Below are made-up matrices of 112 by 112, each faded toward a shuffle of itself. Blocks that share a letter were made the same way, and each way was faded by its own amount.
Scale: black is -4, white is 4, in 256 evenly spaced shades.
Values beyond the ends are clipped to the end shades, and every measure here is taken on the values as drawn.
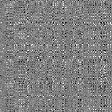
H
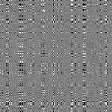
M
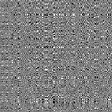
H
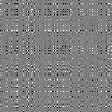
M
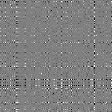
M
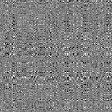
H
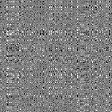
H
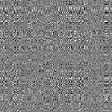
H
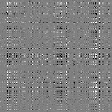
M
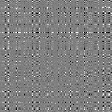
M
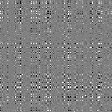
M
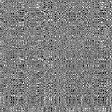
H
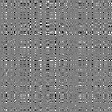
M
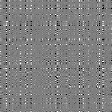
M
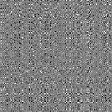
H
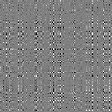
M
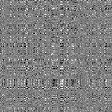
H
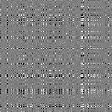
M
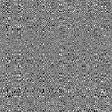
H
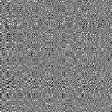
H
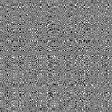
H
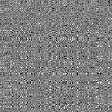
H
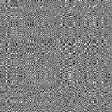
H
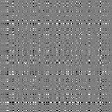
M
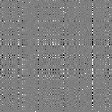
M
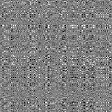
H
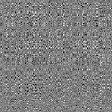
H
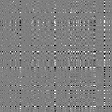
M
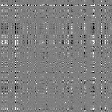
M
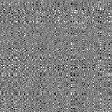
H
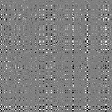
M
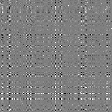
M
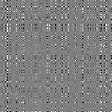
M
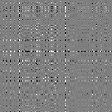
M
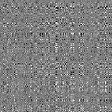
H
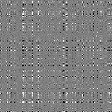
M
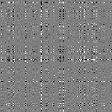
M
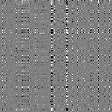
M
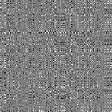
H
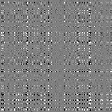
M
